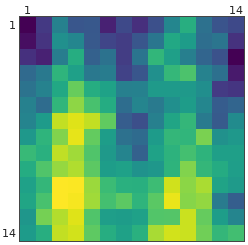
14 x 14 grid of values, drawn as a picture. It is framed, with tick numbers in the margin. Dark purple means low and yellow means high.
The bottom left is the ninth with the highest average. Upright stripes repeat 2 times across the table. The grain runs up and down. The field climbs toward the bottom.
